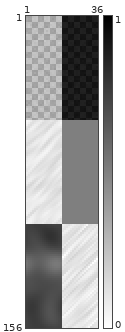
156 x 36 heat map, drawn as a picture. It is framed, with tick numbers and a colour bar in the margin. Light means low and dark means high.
It is made of 3 by 2 panels. Panel 1,1: low, checkered. Panel 1,2: very high, checkered, faint in contrast. Panel 2,1: very low, slanting up to the right, faint in contrast. Panel 2,2: middling, flat. Panel 3,1: high, smooth. Panel 3,2: very low, slanting up to the right, faint in contrast.
